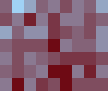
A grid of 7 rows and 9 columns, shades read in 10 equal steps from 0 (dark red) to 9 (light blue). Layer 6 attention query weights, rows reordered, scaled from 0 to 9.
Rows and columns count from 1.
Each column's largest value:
7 9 7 6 5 5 5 4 7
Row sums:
48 33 41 32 29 27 24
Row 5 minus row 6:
1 0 1 -1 3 2 -3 1 -2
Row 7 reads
5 0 5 2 3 0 3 3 3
